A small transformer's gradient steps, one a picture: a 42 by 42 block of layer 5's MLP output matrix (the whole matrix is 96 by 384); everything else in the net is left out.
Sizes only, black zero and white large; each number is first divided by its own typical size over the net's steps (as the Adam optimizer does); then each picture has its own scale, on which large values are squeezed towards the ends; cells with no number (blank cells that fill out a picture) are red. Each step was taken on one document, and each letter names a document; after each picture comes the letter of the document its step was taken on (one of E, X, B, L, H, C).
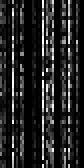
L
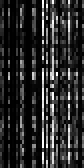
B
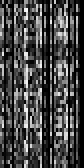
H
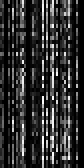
B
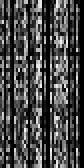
H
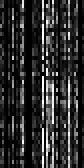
B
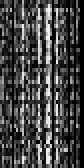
H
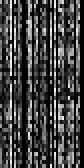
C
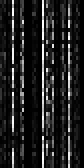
L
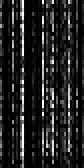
B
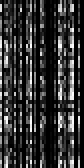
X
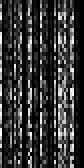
X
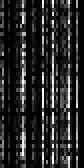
B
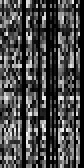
C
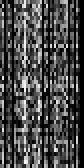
H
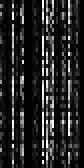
L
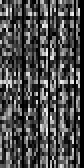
C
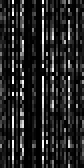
L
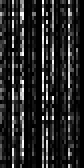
L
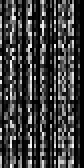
X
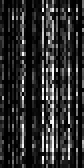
B
